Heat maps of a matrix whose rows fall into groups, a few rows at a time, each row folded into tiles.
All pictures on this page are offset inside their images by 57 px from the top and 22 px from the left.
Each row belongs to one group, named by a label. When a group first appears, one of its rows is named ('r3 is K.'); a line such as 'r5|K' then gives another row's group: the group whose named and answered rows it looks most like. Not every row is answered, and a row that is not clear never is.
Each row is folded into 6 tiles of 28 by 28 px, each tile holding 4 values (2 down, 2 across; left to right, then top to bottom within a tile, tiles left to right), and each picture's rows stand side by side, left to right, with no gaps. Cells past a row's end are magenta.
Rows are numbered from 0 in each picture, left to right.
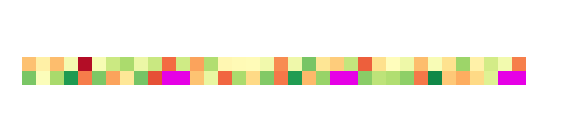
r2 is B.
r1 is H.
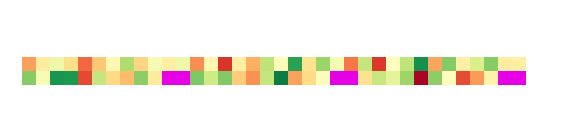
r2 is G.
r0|B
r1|B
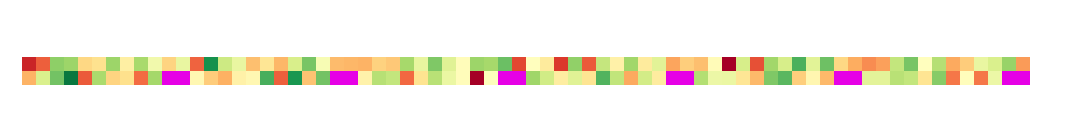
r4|B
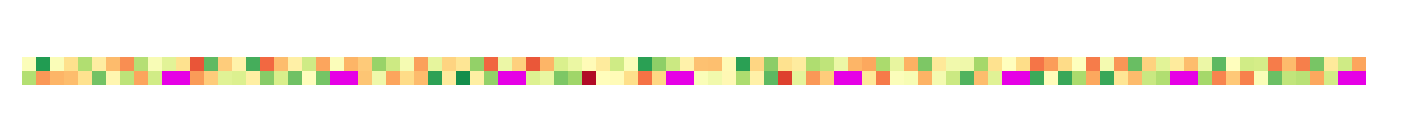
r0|H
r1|H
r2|H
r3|G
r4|G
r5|H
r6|B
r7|H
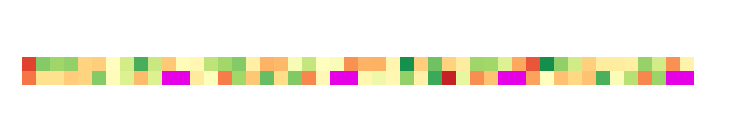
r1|H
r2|G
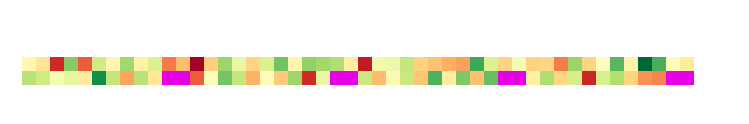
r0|B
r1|G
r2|H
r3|G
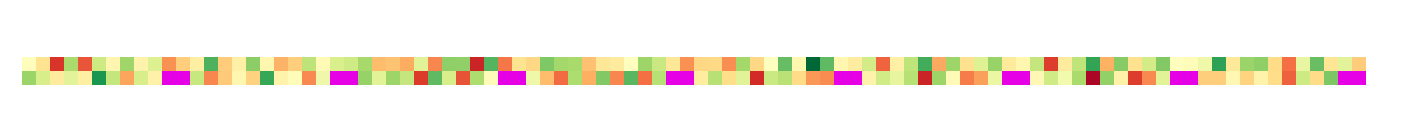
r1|H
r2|B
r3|H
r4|G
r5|G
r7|H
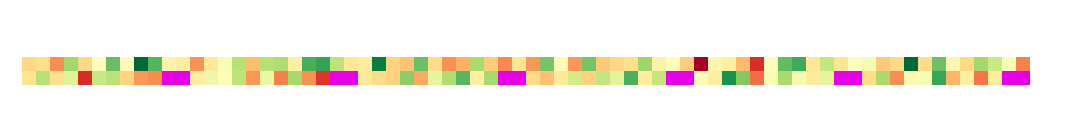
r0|G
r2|H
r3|H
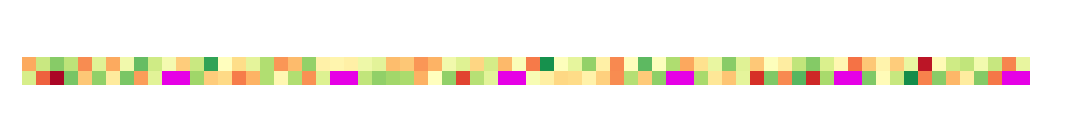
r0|H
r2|B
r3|H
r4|H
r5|B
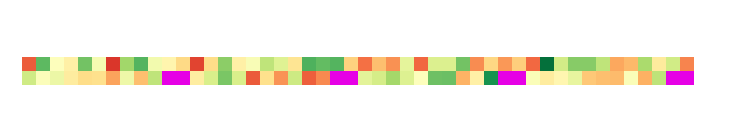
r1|G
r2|B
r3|H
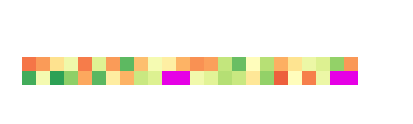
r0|B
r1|G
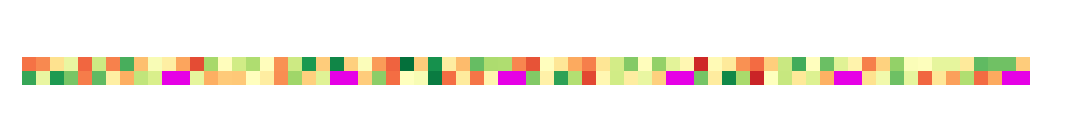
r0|B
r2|G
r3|B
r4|B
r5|G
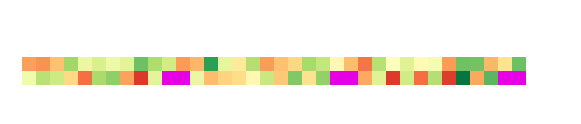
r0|G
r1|H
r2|H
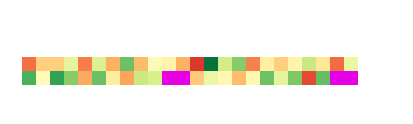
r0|B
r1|H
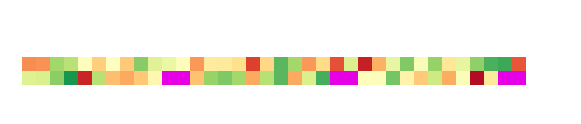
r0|G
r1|B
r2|G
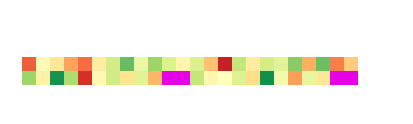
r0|B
